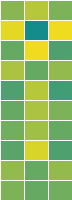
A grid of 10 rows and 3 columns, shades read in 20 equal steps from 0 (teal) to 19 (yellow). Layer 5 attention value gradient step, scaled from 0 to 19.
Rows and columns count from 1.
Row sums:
33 37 31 31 23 29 27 28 29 24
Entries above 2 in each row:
3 2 3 3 3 3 3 3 3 3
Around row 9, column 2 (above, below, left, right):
17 7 11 11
